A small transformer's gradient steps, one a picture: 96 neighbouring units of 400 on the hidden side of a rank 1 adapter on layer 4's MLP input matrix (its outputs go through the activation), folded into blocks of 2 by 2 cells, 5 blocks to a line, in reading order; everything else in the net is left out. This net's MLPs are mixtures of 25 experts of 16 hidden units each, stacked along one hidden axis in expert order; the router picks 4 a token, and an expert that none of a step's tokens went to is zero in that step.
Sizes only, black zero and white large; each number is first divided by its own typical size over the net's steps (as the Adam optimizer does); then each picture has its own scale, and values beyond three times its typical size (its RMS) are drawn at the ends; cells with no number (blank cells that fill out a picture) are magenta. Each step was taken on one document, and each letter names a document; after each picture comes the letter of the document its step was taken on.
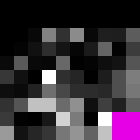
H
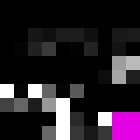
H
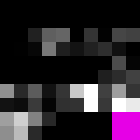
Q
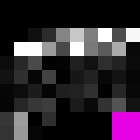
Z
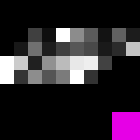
Z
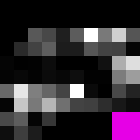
Q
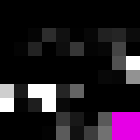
H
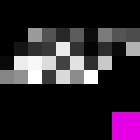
Z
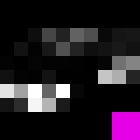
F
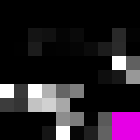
H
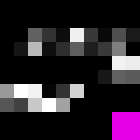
Q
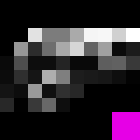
Z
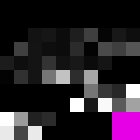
Q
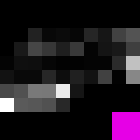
F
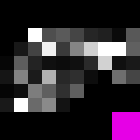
Z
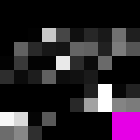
Q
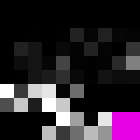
H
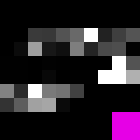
F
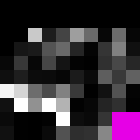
F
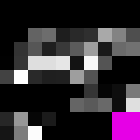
Z
